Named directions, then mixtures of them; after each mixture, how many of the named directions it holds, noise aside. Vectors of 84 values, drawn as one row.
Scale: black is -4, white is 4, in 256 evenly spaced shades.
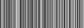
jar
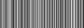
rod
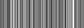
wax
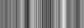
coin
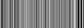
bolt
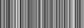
two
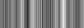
one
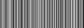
one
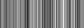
three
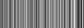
two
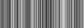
three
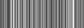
one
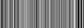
one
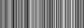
two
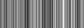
three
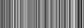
three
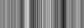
one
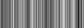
three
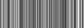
three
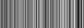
three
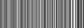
three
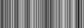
three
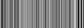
one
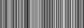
two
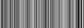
two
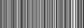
three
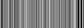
one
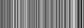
three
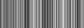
three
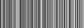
one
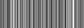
one
